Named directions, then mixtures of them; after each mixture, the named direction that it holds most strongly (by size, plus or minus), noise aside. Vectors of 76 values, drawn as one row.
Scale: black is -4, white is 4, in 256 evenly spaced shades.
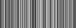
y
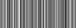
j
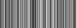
y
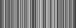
y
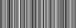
j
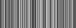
y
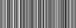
j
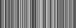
y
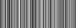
y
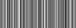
j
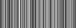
y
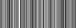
j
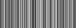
y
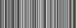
y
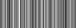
j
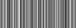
j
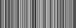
y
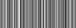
j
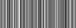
j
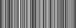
y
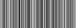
y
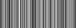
y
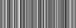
j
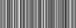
j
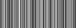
y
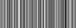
j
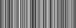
y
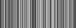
y
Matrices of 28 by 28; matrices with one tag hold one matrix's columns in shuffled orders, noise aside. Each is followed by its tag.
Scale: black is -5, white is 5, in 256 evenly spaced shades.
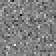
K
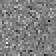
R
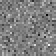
K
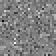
R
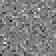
R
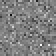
K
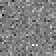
K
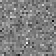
R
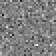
K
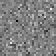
R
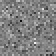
R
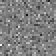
K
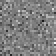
R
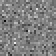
R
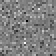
R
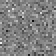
R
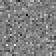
K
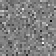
R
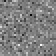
K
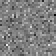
K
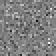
R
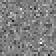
R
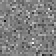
R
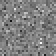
R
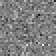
K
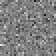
K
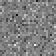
K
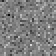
K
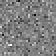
K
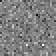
K
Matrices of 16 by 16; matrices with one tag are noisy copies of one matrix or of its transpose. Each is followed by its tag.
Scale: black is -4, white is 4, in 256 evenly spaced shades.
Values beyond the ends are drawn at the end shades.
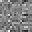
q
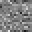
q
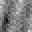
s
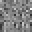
q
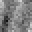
s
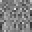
q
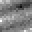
s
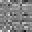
q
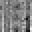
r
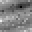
s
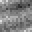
s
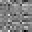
q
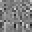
q
